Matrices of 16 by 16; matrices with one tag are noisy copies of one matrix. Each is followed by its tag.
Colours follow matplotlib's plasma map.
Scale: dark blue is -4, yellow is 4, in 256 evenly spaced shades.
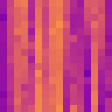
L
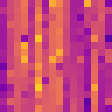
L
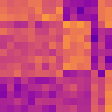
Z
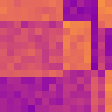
Z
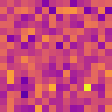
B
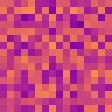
B
